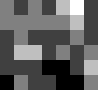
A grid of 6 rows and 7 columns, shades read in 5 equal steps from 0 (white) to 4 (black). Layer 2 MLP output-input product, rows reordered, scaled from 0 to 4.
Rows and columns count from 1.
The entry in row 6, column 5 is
4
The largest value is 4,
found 5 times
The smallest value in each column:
2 1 1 2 1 0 1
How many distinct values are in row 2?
3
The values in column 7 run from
1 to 3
